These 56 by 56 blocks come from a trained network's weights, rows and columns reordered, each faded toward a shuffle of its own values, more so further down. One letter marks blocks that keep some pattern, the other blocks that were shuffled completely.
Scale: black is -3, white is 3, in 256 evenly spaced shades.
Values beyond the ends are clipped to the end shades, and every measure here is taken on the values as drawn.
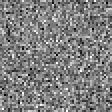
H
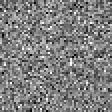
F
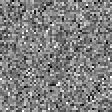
H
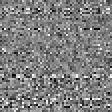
F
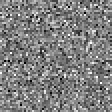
H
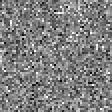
H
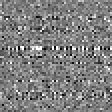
F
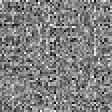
F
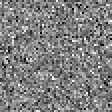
H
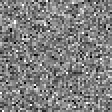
H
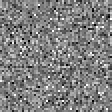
H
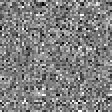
F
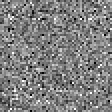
F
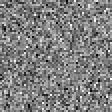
H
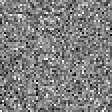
F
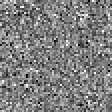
F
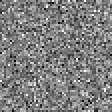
H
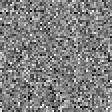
F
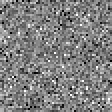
H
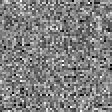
F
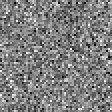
H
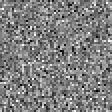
H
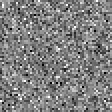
H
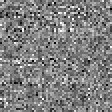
F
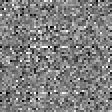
F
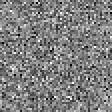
F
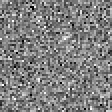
H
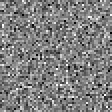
H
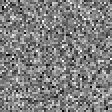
H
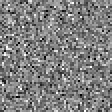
H
